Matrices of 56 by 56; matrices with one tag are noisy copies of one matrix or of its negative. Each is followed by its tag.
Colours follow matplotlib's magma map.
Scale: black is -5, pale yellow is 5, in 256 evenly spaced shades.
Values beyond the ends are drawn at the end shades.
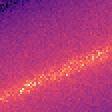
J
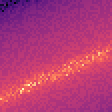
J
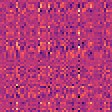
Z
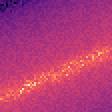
J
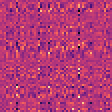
Z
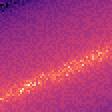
J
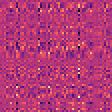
Z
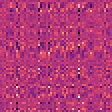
Z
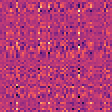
Z
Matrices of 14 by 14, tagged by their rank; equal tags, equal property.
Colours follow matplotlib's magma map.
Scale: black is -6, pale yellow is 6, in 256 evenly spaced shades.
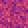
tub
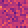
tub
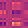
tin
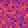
tub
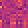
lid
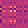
tin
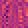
lid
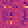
lid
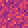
tub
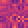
lid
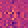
lid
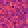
tub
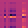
tin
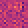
lid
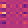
tin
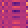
tin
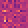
lid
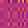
tin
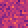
tub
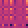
tin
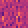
lid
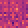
lid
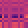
tin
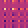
tin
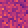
tub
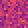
tub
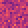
tub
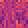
lid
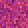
tub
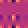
tin
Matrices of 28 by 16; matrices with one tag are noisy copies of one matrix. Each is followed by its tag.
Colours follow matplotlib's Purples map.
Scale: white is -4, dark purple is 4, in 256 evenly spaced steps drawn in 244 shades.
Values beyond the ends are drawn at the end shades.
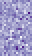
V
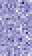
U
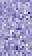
V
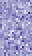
V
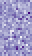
V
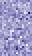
V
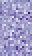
V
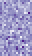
V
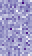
U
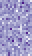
U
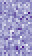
V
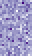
U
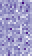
U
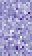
V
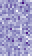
U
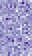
U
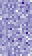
U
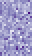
V
